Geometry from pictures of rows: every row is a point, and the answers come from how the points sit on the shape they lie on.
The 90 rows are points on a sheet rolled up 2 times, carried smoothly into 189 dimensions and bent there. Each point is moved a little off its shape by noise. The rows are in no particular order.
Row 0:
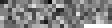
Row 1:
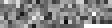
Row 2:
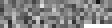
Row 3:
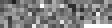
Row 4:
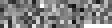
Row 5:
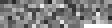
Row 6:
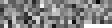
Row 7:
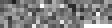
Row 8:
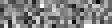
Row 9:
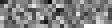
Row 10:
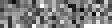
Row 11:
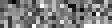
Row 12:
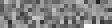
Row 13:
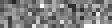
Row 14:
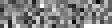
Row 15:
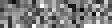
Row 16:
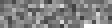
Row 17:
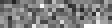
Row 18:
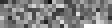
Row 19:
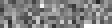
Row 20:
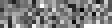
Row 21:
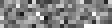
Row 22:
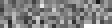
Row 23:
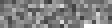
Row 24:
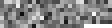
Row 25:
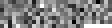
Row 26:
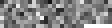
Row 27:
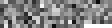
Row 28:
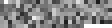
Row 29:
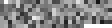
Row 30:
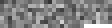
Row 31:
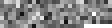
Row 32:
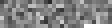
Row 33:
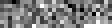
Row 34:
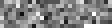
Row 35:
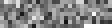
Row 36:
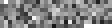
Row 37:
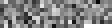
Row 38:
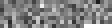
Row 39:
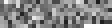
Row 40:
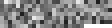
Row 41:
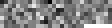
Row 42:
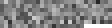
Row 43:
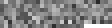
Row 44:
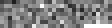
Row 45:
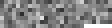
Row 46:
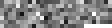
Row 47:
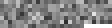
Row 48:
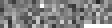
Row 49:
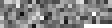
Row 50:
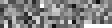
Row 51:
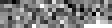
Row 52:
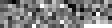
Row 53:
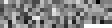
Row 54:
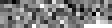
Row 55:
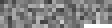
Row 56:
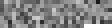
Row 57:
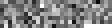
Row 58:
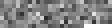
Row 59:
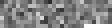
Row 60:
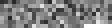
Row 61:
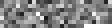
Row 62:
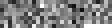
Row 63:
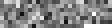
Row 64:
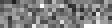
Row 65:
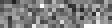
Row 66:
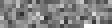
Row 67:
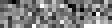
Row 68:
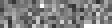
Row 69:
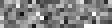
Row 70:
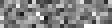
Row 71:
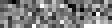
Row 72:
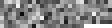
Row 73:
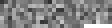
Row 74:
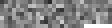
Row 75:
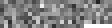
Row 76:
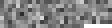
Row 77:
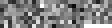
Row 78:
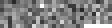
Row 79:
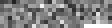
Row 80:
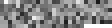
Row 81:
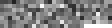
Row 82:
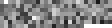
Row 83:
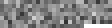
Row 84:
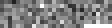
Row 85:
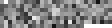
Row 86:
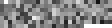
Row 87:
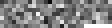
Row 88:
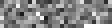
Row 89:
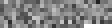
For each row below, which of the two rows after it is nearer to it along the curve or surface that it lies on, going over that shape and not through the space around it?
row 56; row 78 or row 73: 78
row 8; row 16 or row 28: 28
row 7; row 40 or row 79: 79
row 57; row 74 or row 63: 63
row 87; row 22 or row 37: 22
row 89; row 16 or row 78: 78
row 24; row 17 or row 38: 17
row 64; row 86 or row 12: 12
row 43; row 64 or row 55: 64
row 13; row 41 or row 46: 41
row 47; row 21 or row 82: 21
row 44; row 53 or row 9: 9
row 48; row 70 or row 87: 87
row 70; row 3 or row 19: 3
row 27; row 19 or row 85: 85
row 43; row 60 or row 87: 60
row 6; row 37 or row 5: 37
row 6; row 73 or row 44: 44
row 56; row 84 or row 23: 84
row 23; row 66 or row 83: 66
